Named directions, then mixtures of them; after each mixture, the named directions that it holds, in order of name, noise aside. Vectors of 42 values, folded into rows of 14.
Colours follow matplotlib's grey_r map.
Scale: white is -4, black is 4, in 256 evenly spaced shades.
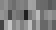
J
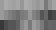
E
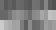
E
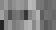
E, J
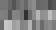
E, J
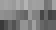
E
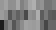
E, J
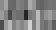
J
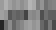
E, J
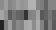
E, J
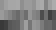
E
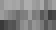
E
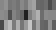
J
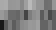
E, J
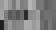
E, J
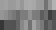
E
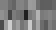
J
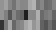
E, J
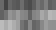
E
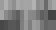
E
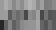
E, J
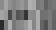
E, J
